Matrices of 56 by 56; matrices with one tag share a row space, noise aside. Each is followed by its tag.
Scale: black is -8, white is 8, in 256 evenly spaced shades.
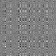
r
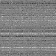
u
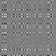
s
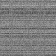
u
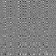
r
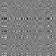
s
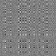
r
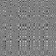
r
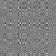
r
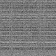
u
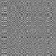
s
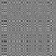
s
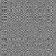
s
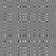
r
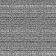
u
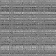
u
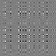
r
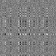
r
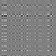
s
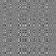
r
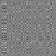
s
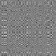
s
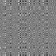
r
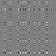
r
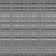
u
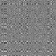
s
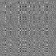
r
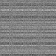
u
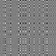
r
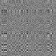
s
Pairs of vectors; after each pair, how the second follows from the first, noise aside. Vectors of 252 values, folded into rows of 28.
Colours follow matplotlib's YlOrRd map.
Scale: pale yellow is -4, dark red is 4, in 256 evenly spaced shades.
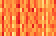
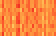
shrunk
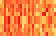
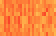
shrunk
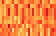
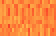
shrunk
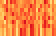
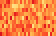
shuffled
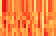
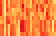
wrapped around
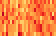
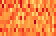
shuffled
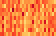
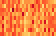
copied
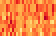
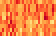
copied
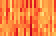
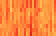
shrunk
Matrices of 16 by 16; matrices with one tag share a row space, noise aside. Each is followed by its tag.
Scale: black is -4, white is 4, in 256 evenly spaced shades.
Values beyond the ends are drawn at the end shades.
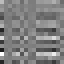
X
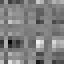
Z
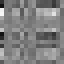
X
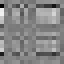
X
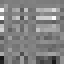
X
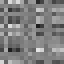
Z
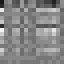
X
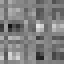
Z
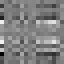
X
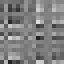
Z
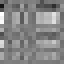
X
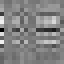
X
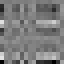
X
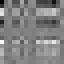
X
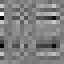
X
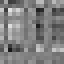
Z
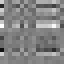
X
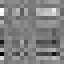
X
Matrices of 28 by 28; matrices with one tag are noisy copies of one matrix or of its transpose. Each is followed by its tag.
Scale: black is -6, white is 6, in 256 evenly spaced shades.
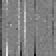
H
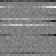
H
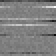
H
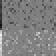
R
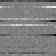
H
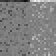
R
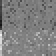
R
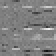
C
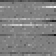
H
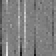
H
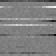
H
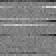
H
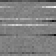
H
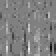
C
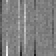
H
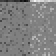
R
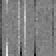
H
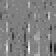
C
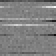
H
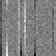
H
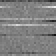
H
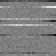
H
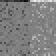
R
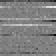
H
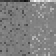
R
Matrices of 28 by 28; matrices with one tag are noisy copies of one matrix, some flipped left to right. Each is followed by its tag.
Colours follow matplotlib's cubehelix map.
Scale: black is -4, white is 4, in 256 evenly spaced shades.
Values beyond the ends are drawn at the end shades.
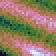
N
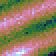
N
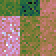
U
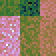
U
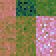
U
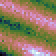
N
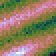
N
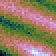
N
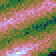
N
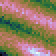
N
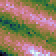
N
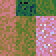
U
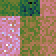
U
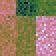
U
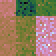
U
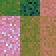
U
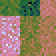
U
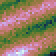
N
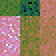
U
